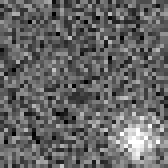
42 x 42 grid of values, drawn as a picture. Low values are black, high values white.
The halves do not mirror each other. The bottom right is the ninth with the highest average. On average the colour sits 40% of the way up the scale. No single row or column stands out from its neighbours. No regular stripes run through it. A single bump stands in the bottom right.
